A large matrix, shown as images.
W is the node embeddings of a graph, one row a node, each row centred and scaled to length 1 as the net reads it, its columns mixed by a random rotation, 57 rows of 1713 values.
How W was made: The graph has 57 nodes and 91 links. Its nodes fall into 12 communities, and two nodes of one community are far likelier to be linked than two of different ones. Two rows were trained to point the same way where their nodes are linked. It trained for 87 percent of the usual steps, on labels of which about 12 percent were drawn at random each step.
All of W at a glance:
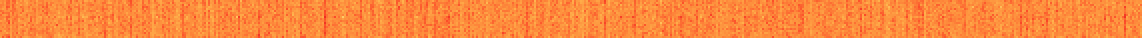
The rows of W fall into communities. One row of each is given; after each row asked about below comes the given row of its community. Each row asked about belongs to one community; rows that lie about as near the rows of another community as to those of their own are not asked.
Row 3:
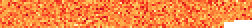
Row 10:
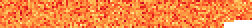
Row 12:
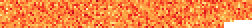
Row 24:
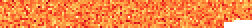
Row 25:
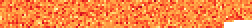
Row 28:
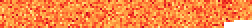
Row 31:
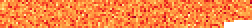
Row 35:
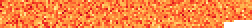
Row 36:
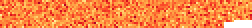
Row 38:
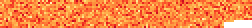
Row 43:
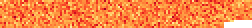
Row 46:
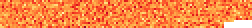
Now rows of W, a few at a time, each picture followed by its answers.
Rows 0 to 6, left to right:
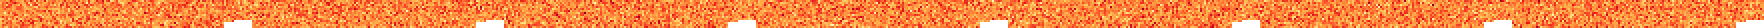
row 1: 31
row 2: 36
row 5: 36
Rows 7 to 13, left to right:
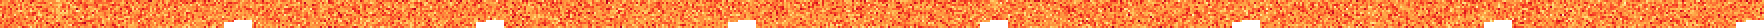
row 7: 43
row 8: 28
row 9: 31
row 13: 10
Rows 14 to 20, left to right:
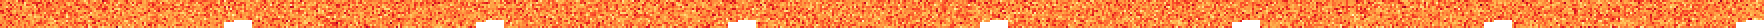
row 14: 31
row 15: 43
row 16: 28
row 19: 3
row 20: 28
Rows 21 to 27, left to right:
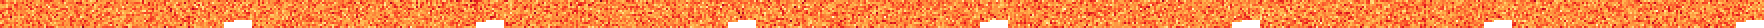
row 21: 10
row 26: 24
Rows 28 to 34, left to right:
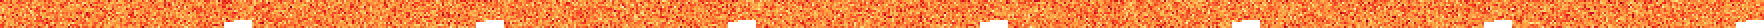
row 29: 46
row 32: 12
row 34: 36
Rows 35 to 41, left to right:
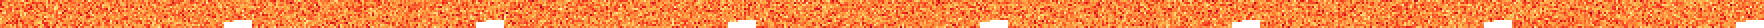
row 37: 25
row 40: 25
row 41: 12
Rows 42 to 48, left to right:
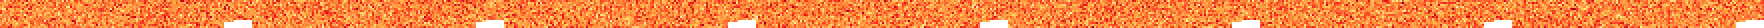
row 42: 38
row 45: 25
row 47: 10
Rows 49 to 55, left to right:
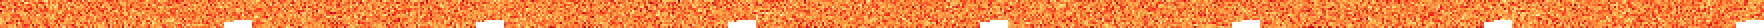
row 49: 35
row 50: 43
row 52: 24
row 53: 46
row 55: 24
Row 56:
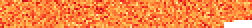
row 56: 3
